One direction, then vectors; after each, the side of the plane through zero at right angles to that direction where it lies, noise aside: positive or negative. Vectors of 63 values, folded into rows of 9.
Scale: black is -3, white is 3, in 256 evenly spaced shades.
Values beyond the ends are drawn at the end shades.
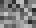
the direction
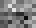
negative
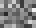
negative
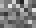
negative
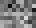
positive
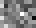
negative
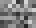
negative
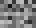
positive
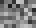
positive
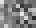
negative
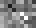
positive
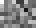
negative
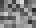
positive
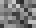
negative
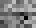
negative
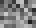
positive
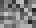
positive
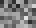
positive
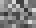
negative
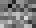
positive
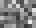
negative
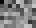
positive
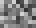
negative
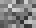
negative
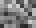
negative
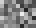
negative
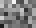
negative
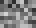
positive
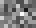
negative
